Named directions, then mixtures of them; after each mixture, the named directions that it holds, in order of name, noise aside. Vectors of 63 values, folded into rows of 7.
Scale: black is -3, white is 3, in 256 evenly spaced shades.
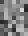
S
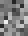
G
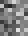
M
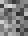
M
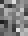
M, S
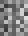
G, M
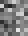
M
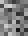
M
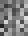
G, M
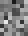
G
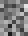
M, S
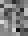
M, S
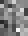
M, S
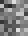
M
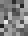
G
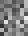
G, M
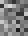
M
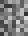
G, M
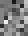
G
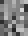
S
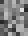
S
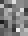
M, S
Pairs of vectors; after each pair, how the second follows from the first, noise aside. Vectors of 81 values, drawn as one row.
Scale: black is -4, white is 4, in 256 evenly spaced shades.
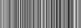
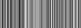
wrapped around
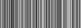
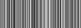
shuffled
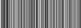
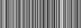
shuffled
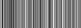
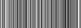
shuffled
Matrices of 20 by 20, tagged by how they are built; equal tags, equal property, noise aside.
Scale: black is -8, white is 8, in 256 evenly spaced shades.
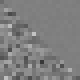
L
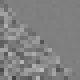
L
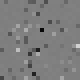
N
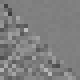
L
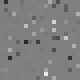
N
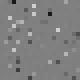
N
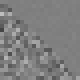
L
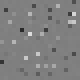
N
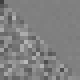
L
